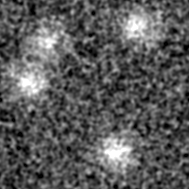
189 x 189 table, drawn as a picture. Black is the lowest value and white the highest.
No lone cell stands out from its neighbours. No overall slope runs across the table. Neither half mirrors the other. No seam splits the table. Four bumps rise from the field.
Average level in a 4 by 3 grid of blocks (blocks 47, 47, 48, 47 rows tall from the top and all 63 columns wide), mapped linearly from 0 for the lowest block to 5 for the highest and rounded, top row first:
214 / 500 / 110 / 031
